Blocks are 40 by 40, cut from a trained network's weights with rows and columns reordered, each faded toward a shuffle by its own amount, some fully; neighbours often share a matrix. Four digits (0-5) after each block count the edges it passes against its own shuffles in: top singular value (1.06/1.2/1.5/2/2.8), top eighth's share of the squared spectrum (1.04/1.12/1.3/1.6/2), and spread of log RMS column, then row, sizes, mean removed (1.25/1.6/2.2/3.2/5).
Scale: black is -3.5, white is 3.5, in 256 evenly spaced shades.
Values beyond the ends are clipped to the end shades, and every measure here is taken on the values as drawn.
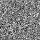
1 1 0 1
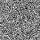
2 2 0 0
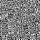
3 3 0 2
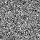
0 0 0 0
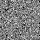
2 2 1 0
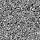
2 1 0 0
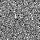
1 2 0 0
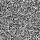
0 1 0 0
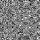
3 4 1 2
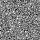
0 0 0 0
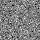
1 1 0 0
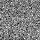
0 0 0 0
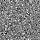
1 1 1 0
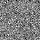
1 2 0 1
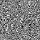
2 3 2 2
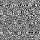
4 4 0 2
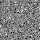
1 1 1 0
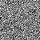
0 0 0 0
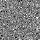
2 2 0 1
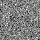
1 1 0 1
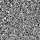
0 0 0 0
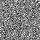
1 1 0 0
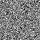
0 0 0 0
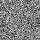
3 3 0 0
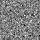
0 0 0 1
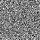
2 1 0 1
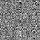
3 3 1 2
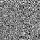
3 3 1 1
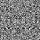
3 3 0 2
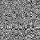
3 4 1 2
